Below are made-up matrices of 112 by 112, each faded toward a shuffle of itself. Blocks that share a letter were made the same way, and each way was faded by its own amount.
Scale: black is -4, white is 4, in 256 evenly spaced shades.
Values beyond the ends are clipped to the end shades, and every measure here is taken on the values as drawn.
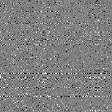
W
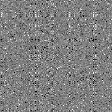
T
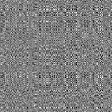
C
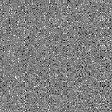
T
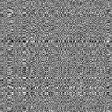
C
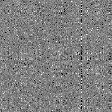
T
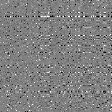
W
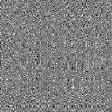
T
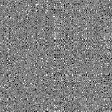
T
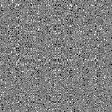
T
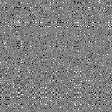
W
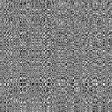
C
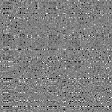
W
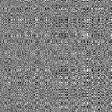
C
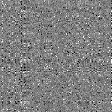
T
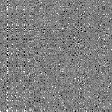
T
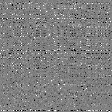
W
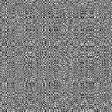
C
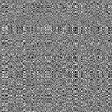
C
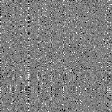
T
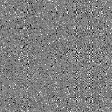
T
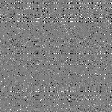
W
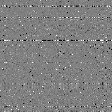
W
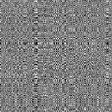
C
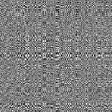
C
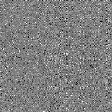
T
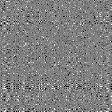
W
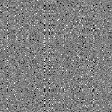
T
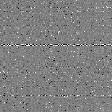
W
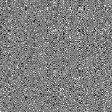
T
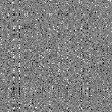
T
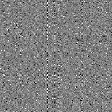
T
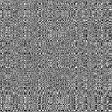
C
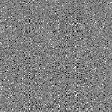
T
